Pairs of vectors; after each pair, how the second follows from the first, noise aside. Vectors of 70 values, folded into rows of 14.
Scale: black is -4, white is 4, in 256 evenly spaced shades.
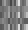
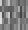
wrapped around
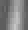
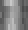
wrapped around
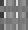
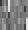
shuffled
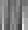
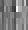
wrapped around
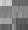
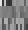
sign-scrambled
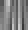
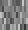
shuffled
